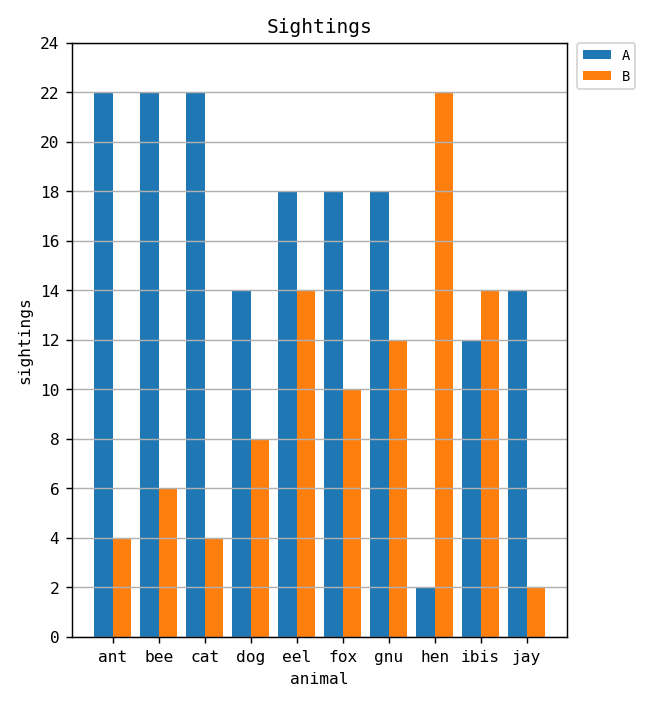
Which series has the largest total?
A
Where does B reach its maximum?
hen
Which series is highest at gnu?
A
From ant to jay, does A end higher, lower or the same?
lower
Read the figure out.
Title: Sightings
x-axis: animal, ticks ant bee cat dog eel fox gnu hen ibis jay
y-axis: sightings, ticks 0 2 4 6 8 10 12 14 16 18 20 22 24
Legend: A, B
Values:
A: 22 22 22 14 18 18 18 2 12 14
B: 4 6 4 8 14 10 12 22 14 2
